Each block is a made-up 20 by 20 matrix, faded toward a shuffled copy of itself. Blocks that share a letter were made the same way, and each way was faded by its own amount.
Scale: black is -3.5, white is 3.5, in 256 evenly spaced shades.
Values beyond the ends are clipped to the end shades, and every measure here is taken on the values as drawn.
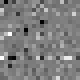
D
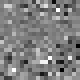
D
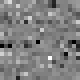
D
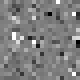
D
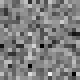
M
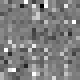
D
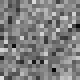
M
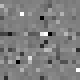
D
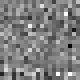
M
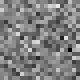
M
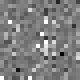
D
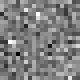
M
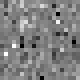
D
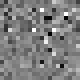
D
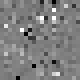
D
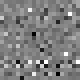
D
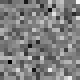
M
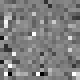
D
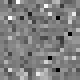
D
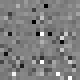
D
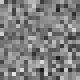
M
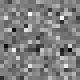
D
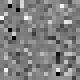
D
